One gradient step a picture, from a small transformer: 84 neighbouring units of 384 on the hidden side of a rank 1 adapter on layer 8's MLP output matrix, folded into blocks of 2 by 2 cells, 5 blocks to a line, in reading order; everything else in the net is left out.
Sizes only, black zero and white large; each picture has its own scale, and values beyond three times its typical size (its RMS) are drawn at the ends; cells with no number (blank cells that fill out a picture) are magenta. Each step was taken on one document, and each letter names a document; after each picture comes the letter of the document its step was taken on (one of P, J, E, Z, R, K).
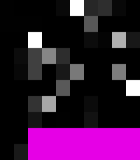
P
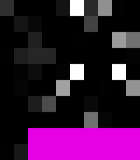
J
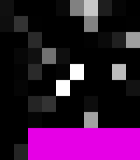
P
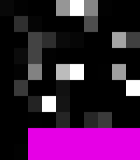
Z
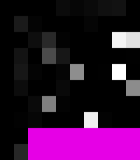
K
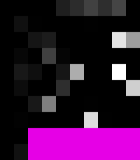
K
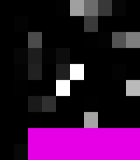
P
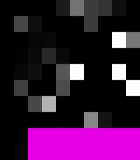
Z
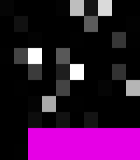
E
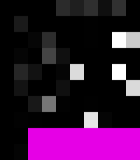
K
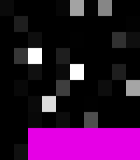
E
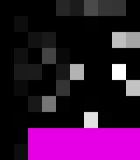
K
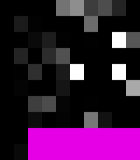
K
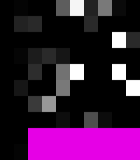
Z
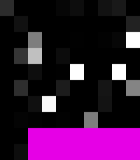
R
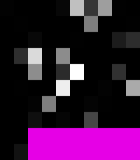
E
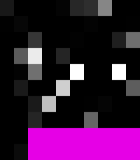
R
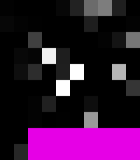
P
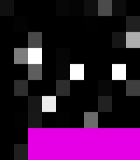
R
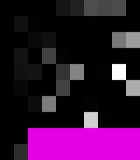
K
